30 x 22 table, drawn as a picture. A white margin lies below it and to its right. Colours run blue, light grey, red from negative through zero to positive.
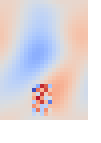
Roughest part: bottom middle. Ninth with the lowest average: centre. Odd patch: rougher, in the bottom middle.
